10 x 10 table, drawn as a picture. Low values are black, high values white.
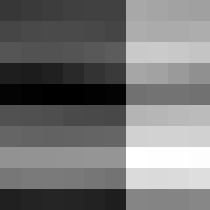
Seam: vertical, 60% of the way across, the right part higher. Ninth with the lowest average: middle left. Calmest part: top left.
